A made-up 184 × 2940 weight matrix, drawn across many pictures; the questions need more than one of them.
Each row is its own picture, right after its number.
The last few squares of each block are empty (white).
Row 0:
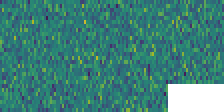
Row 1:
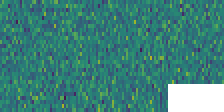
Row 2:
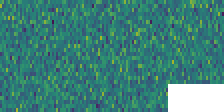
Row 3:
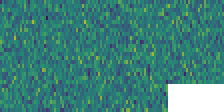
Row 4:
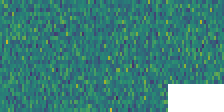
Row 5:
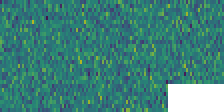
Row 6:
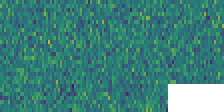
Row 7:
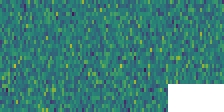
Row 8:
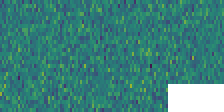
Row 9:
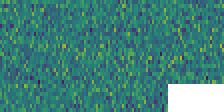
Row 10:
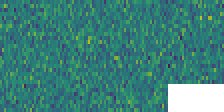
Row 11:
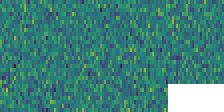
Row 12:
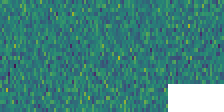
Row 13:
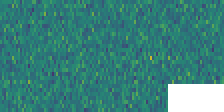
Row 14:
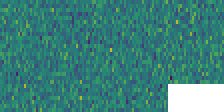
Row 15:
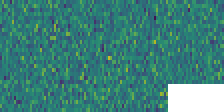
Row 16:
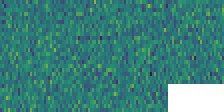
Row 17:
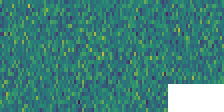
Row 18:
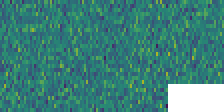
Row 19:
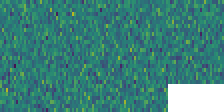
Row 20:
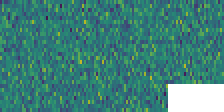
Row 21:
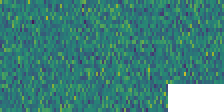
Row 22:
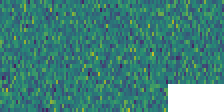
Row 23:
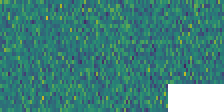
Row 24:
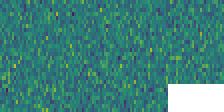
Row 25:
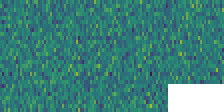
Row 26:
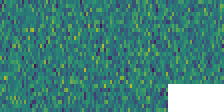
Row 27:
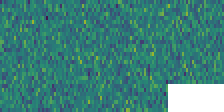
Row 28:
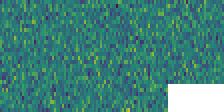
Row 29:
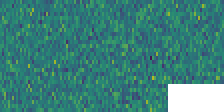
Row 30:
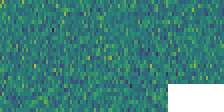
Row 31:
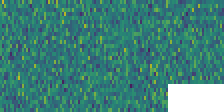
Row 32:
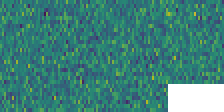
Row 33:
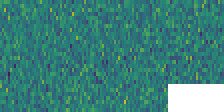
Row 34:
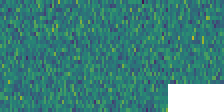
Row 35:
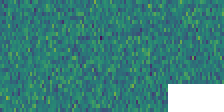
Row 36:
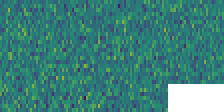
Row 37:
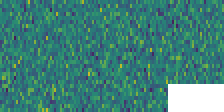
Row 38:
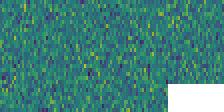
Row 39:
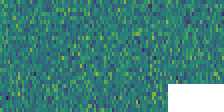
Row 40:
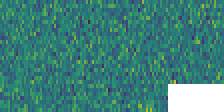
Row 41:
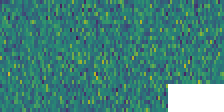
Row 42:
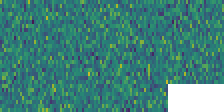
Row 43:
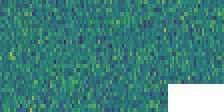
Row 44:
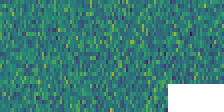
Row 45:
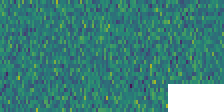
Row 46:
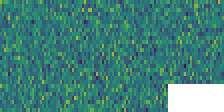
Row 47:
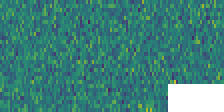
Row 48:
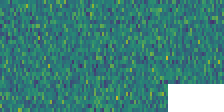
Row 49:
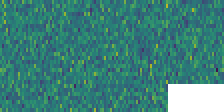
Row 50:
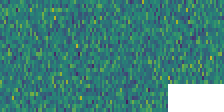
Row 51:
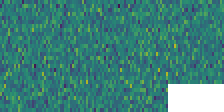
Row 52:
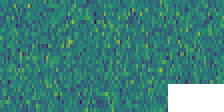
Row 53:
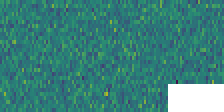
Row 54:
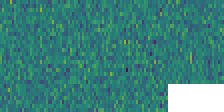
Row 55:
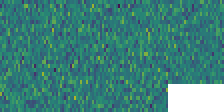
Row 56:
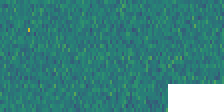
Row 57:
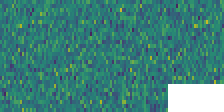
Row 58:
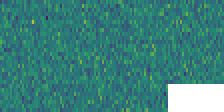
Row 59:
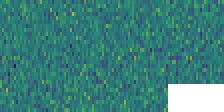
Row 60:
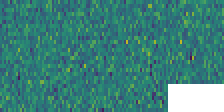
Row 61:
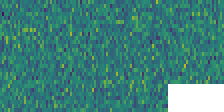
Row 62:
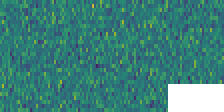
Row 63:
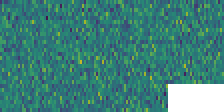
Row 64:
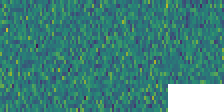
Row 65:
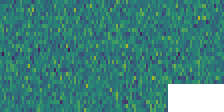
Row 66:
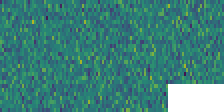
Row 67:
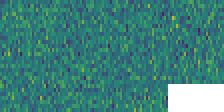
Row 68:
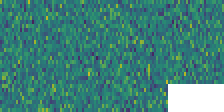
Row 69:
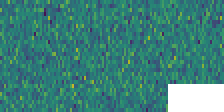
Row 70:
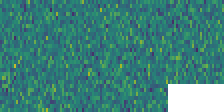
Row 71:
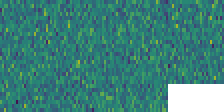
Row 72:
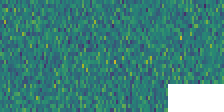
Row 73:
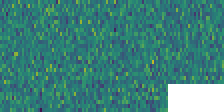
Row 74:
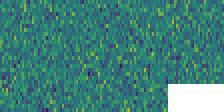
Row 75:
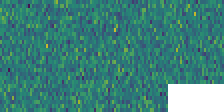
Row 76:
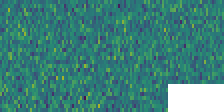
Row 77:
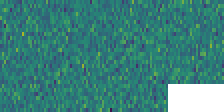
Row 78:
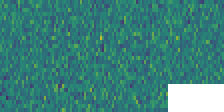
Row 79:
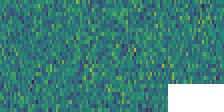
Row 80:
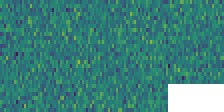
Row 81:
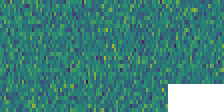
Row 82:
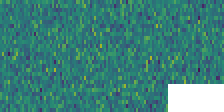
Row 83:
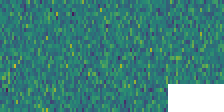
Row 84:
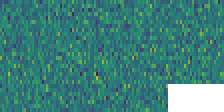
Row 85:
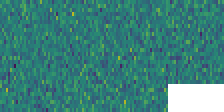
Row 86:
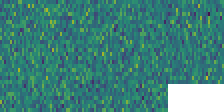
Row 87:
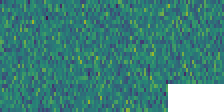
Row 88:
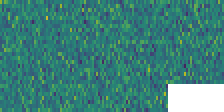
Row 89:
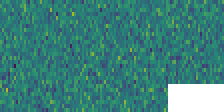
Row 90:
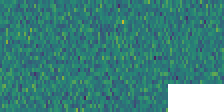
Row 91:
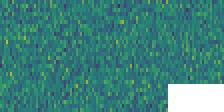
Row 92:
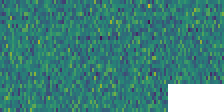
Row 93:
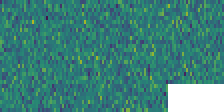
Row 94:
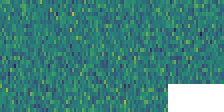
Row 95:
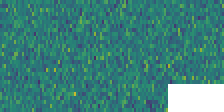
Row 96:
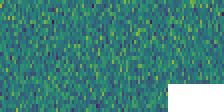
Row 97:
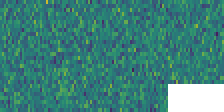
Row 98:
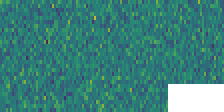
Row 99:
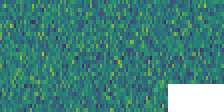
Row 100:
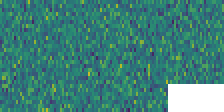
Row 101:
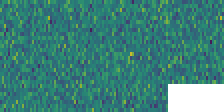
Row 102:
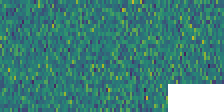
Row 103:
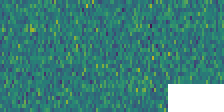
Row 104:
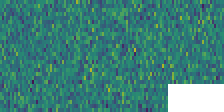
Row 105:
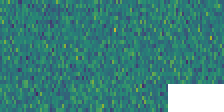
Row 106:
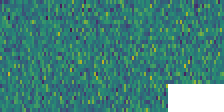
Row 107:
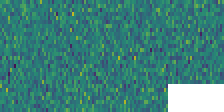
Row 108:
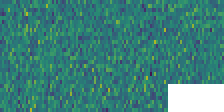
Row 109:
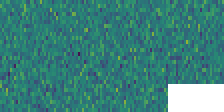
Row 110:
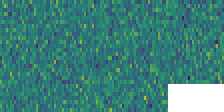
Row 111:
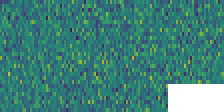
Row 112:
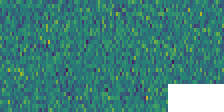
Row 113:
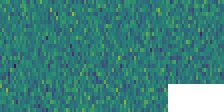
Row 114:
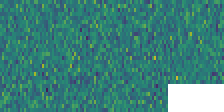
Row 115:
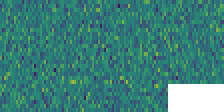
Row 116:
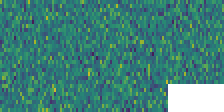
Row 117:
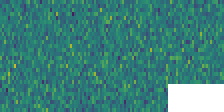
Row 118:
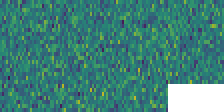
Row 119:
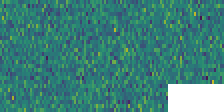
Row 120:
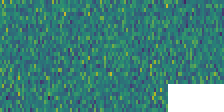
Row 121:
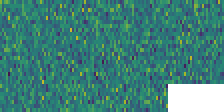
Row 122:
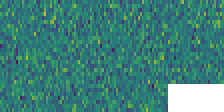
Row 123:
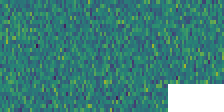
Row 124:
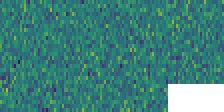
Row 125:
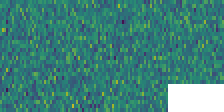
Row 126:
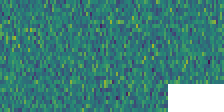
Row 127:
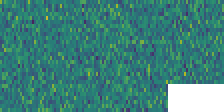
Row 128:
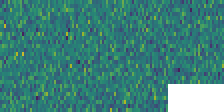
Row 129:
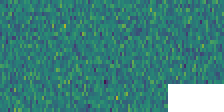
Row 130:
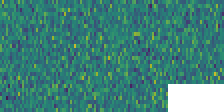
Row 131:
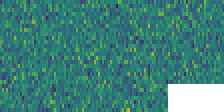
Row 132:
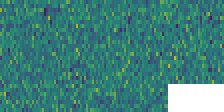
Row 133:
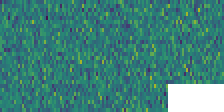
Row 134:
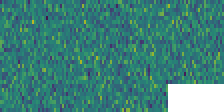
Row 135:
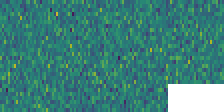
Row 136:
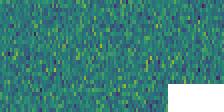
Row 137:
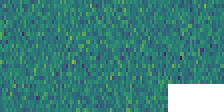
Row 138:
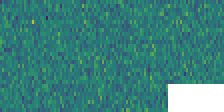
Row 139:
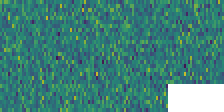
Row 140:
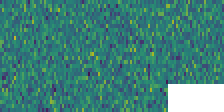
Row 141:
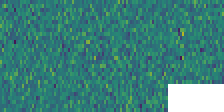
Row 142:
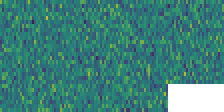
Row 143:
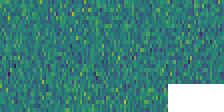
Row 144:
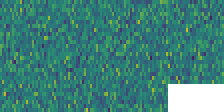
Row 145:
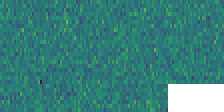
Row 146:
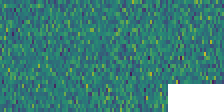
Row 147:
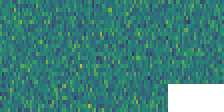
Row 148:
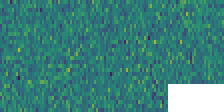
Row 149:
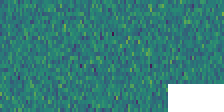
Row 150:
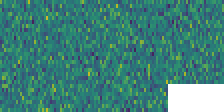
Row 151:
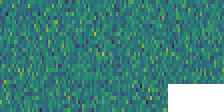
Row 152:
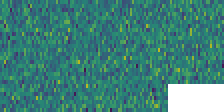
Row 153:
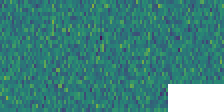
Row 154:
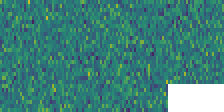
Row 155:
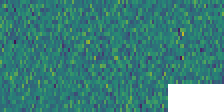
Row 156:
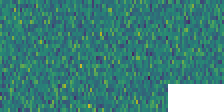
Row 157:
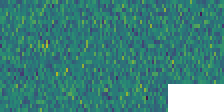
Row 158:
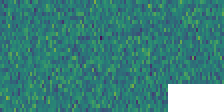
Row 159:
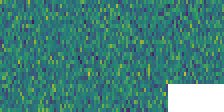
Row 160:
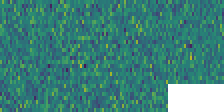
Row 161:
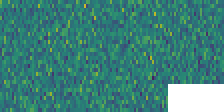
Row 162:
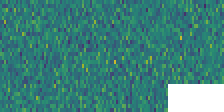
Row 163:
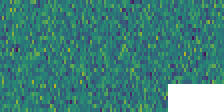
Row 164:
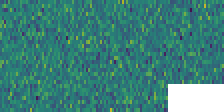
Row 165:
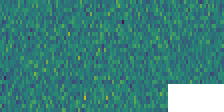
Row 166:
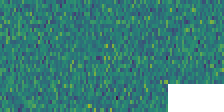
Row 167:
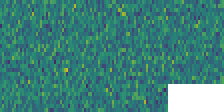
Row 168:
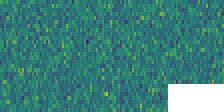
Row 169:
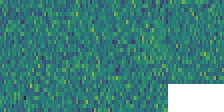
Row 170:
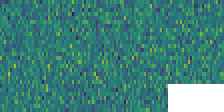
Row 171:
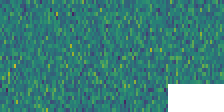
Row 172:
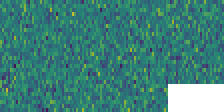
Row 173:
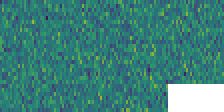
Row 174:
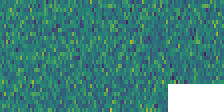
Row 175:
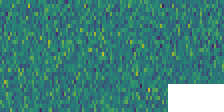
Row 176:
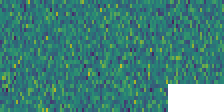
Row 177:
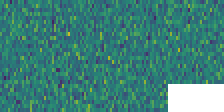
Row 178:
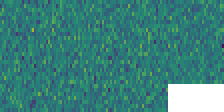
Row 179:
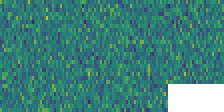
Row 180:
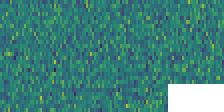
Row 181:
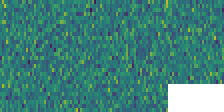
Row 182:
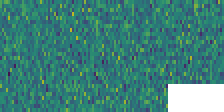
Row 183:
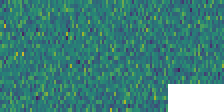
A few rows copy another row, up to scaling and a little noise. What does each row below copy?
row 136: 82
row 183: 128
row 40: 47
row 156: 147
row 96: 2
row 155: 141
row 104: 79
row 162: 72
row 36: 76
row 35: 158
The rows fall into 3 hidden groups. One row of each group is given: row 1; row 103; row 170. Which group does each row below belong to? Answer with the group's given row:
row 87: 170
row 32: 1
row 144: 1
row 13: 1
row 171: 170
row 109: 170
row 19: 170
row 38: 170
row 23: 170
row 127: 170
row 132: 1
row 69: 1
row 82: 1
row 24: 170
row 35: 103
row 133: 170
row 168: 1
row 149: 103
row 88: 170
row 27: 170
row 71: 1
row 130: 103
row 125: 103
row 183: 1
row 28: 170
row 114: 103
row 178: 103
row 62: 103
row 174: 1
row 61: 103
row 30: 103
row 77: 1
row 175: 1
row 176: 170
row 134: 170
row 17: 1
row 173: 170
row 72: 1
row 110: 103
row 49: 103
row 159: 170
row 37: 170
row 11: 170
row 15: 103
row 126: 103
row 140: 170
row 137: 1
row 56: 1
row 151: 1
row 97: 1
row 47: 1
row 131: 170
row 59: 170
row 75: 1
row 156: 103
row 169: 1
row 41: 170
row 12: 170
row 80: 1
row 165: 103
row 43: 103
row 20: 170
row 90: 103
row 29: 1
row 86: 1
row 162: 1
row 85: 170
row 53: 1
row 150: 170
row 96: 103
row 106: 170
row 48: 103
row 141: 1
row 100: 170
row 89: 170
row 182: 170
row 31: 103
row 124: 170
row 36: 103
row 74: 170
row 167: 1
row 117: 170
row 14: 1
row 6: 1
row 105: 1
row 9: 1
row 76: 103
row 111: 170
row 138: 170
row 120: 103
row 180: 1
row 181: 103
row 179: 170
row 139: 170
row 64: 103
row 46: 170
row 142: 170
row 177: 103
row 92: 103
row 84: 170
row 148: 103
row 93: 170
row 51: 103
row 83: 170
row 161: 1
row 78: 103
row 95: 1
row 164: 1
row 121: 170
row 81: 103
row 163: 1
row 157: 1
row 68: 170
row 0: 170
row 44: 1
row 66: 170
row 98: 1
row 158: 103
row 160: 103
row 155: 1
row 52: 1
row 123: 103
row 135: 170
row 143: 170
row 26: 103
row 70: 170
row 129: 103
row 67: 1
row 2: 103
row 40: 1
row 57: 1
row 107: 170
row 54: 103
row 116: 170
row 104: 1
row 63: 170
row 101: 1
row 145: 1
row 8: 103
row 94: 170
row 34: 1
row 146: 1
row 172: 170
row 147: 103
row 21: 170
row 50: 1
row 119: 1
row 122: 1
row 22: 170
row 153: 103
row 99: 1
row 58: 170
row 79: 1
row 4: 103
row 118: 103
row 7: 170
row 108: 103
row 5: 170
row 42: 170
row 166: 103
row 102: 1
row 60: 103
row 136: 1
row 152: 1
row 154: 170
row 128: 1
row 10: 1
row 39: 103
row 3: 170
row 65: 1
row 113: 170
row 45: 103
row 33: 170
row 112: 1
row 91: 103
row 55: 103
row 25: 103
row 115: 103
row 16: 103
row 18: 103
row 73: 1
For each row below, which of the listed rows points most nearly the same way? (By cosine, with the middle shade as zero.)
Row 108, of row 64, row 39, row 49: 64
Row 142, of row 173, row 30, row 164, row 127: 127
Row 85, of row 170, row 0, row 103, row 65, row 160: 0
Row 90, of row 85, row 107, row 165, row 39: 39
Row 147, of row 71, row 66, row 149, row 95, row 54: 54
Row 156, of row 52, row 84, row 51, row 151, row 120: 120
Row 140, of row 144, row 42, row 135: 144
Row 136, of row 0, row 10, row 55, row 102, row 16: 102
